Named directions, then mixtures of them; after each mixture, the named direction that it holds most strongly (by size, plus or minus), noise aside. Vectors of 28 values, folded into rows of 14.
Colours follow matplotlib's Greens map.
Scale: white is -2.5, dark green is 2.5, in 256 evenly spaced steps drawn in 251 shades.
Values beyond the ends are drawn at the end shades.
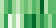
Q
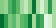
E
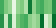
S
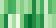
Q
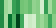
Q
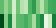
S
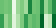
S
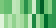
E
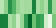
E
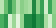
Q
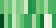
S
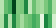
S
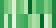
S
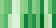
Q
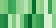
E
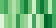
E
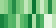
E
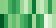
E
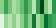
E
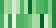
S
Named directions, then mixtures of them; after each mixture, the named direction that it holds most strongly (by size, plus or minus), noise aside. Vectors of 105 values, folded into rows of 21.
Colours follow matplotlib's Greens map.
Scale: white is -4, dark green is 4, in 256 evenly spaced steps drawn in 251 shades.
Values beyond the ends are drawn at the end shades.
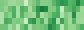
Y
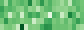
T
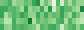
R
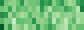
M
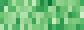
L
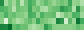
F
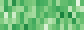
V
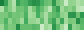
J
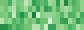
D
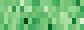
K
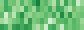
V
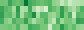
Y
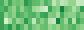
Y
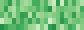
D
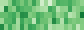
L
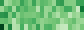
M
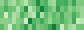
Y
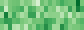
V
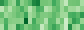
J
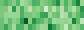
K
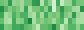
R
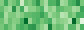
K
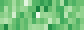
D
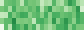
M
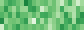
Y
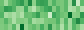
T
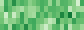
V
